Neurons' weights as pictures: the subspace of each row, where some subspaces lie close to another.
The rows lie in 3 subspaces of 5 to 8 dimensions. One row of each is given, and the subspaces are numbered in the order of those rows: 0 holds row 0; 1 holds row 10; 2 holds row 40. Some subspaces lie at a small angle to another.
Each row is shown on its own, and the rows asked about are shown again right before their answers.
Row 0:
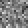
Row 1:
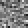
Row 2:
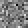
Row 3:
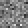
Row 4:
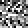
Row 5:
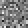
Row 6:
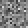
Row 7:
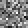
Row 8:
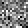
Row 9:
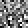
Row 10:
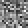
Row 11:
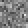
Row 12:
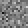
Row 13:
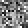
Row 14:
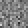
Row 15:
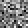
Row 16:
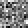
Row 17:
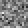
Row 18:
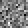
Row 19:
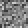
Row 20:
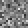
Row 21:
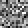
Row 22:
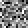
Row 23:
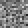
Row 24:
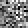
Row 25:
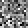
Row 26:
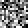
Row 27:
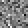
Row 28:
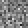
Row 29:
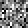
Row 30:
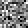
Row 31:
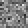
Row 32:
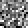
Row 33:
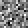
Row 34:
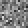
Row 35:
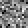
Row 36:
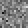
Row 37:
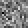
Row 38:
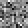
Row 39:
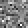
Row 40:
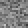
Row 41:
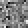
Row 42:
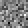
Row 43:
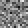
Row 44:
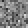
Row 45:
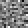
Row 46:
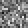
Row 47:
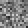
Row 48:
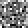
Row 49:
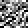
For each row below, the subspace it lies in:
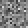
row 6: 1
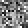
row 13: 1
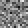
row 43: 2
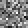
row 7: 2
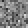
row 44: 0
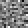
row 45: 2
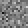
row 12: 1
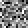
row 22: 0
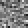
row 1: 2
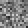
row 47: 0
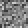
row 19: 0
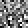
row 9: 2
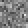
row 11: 2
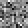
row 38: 0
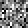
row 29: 0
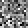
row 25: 2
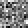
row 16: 0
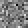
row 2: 0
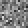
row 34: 1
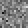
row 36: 0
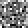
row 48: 0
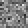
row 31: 0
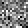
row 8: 0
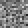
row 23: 2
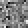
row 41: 0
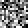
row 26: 1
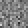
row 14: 2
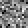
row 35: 0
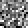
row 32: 2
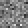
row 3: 0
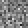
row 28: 2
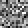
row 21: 2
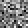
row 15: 1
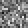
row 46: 0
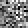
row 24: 2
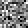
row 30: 0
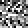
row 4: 1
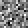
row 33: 1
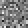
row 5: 0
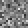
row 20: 2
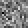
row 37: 1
